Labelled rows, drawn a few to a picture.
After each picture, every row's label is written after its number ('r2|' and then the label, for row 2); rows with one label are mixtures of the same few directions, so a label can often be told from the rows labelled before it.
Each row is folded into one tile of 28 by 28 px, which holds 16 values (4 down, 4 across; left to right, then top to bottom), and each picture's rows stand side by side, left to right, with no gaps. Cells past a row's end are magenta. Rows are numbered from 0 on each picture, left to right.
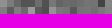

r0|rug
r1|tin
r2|tin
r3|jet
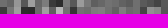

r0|tin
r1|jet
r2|jet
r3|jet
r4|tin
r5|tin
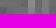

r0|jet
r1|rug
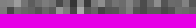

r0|tin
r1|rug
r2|tin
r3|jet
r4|tin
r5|jet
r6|jet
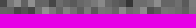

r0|jet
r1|jet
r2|tin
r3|tin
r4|tin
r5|tin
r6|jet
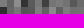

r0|jet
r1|rug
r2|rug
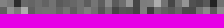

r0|rug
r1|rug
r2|rug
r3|jet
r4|jet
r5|tin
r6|jet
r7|tin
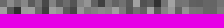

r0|tin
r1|tin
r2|tin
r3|jet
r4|jet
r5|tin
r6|rug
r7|tin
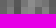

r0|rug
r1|rug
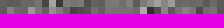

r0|tin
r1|jet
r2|jet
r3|rug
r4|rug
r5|tin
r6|jet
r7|tin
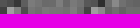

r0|tin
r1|rug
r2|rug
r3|tin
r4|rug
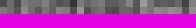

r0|tin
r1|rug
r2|tin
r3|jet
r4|jet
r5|rug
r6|tin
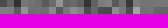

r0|tin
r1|rug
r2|jet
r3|rug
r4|tin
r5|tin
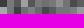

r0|jet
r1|jet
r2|rug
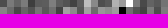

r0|jet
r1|rug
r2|tin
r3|rug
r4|tin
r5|rug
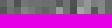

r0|rug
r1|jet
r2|tin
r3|rug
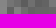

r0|rug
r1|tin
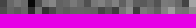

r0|rug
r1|rug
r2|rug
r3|jet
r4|tin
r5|tin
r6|jet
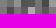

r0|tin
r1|jet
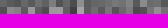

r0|tin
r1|tin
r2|tin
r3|rug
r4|tin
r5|jet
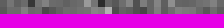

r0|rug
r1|jet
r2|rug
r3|rug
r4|jet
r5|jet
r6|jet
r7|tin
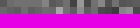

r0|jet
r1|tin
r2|jet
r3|jet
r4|tin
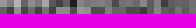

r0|tin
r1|tin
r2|tin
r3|tin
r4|jet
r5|jet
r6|rug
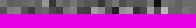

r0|tin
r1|jet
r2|tin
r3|tin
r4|tin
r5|rug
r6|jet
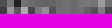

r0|rug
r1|tin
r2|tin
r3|tin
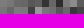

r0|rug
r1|tin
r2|jet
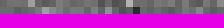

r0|jet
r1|jet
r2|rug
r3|rug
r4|rug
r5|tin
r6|jet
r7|jet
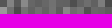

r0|jet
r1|rug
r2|tin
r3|jet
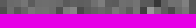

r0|rug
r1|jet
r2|tin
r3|jet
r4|jet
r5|tin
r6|jet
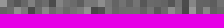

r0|jet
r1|jet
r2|rug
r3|tin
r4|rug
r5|rug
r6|tin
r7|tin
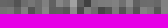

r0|tin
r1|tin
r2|tin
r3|jet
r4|rug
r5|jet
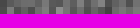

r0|rug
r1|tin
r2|jet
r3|jet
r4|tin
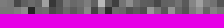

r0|rug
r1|jet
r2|rug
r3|rug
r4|jet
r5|tin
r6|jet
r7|rug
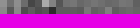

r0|rug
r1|rug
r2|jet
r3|tin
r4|jet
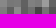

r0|rug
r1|tin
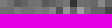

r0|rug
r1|rug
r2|rug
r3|rug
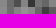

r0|jet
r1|jet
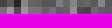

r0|tin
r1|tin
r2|tin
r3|jet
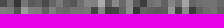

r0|tin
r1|tin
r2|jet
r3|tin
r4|tin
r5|jet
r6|rug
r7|tin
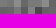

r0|tin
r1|tin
